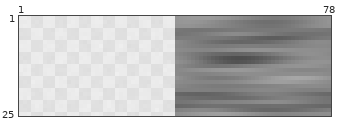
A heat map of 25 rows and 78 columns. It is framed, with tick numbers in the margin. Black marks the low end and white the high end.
It is made of 1 by 2 panels. Panel 1,1: very high, checkered, faint in contrast. Panel 1,2: middling, streaked across.
